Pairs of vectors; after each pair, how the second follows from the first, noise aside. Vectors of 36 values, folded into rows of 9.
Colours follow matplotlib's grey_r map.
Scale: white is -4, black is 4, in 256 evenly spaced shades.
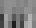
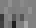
partly zeroed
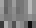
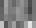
negated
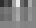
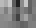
negated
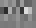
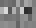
negated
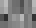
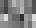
negated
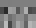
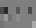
partly zeroed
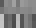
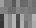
negated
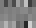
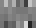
negated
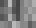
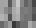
negated
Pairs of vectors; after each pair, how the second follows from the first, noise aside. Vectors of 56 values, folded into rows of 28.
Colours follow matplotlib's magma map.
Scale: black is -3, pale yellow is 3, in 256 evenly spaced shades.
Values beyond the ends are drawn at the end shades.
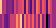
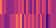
shrunk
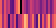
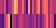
wrapped around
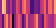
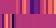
partly zeroed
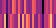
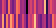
wrapped around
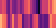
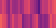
shrunk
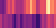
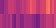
shrunk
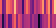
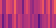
shrunk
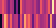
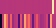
partly zeroed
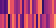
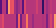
partly zeroed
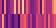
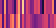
sign-scrambled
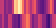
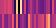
sign-scrambled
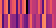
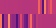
partly zeroed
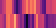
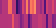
partly zeroed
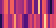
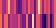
wrapped around
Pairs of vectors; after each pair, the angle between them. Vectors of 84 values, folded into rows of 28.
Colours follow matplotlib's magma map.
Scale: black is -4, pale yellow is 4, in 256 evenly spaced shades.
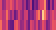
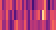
nearly parallel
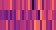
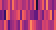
orthogonal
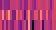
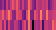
nearly parallel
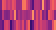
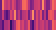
nearly parallel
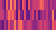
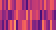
orthogonal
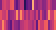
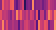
nearly parallel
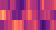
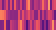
partly aligned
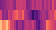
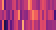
partly opposed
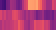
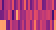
orthogonal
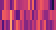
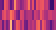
nearly parallel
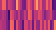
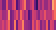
nearly opposite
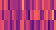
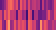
orthogonal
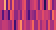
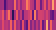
partly opposed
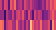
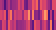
partly opposed
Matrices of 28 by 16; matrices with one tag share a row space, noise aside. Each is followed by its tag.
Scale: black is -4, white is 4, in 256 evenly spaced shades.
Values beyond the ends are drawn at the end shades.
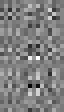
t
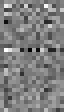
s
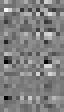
s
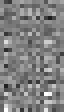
s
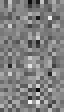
t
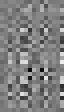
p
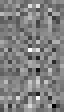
t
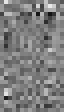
s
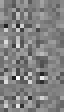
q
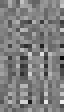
p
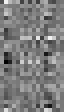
s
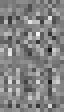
t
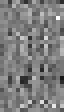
p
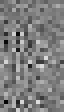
q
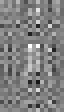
t
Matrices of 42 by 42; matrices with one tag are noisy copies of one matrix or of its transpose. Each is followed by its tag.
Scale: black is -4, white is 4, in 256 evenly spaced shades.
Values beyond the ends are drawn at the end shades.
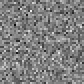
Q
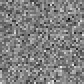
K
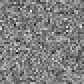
Q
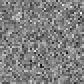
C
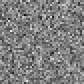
Q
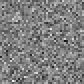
C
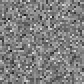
Q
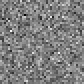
Q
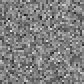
Q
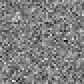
C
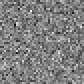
Q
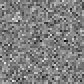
C
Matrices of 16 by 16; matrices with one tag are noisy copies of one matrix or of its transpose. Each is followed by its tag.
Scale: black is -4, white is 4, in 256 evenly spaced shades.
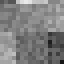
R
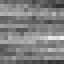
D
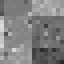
R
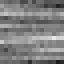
D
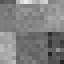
R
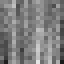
D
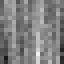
D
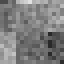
R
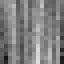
D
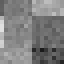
R
